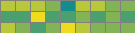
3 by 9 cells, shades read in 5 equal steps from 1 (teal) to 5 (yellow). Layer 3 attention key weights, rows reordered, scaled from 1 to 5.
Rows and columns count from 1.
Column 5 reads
1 2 5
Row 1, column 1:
4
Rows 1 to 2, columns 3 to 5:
4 3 1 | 5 2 2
